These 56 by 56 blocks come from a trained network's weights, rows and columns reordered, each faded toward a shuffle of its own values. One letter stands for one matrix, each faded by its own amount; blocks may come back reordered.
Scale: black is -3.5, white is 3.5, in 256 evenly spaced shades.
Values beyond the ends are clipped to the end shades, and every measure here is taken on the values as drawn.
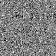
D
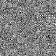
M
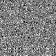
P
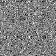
P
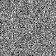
P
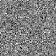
M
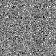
P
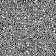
D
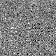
P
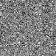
P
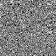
P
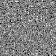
D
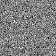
M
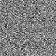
M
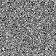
P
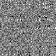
M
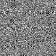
P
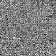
M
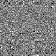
M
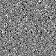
D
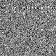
P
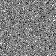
D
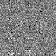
M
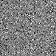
D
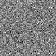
M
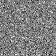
P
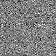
P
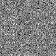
M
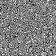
D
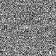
M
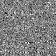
P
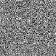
M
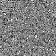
D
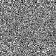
P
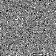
D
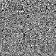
M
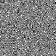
D
